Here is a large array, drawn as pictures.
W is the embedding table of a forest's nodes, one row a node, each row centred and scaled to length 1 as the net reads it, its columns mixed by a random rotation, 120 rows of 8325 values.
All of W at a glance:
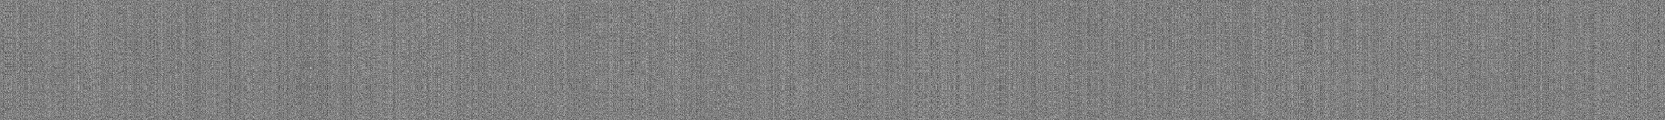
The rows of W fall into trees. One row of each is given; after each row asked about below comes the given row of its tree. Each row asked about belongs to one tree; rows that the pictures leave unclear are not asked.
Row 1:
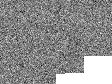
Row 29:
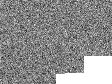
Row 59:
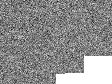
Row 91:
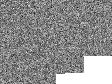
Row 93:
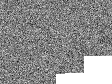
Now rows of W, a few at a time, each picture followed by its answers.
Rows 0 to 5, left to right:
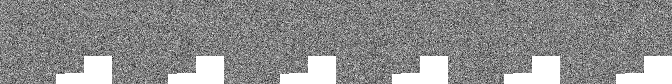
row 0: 93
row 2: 1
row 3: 91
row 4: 91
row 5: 1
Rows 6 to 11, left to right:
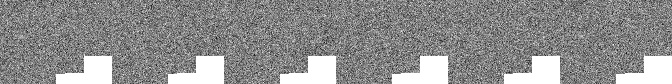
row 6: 59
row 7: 93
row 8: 93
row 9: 29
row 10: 93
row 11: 59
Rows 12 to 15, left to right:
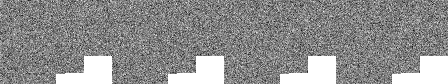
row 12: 29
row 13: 93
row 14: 1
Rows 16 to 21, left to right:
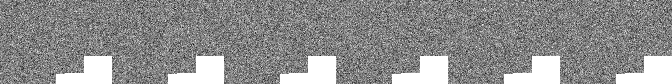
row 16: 59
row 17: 59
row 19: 29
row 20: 29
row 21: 29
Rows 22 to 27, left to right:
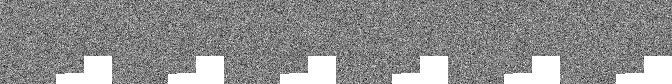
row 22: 93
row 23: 1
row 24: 1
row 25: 91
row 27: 1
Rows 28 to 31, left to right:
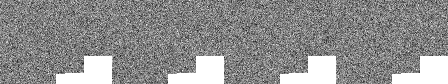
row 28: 93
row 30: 93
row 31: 1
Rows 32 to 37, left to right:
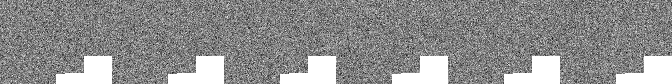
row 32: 1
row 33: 93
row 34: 91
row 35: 29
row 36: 93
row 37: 59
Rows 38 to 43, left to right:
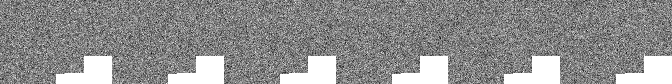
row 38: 59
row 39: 1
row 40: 93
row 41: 93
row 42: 91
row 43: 59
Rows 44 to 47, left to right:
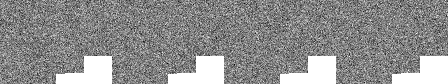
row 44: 91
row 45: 93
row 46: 1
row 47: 93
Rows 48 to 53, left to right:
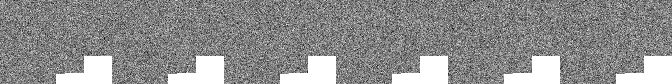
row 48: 93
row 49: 91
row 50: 1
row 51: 1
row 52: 59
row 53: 59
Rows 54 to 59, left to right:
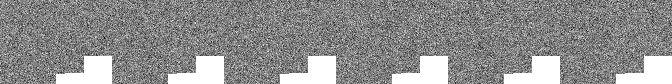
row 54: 93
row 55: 91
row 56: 59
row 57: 1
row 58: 91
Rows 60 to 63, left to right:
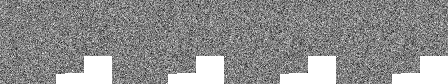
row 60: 93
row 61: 1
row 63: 1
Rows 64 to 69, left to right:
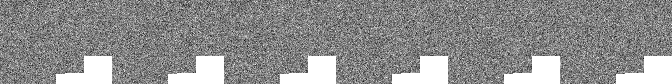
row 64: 59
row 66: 59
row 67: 91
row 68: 91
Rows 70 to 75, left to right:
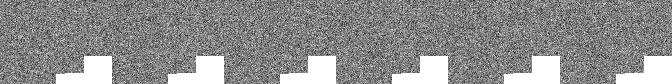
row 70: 59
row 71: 59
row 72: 93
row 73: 91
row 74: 59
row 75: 91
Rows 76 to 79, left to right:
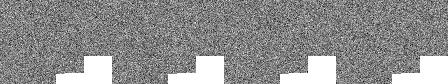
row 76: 1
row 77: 91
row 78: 1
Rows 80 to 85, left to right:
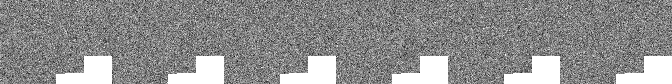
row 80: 29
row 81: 1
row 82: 93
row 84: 91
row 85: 1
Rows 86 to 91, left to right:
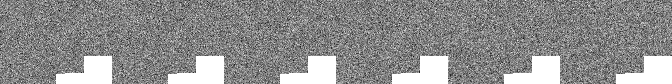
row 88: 1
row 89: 1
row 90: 29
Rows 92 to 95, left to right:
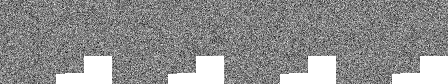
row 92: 59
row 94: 1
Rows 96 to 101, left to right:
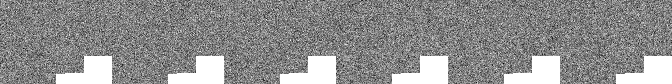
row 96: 91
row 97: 1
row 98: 29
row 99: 59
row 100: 93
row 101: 91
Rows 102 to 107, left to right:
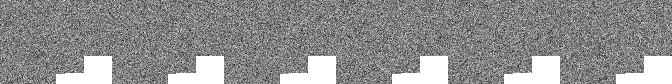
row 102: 91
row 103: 1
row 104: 1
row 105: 93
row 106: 93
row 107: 91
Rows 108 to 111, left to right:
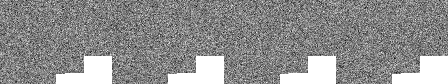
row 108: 59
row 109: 59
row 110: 1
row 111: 93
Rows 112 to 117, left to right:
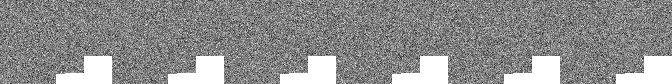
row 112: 1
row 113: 29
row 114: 93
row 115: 1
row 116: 91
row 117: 91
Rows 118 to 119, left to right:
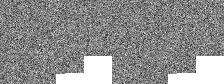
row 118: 59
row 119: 1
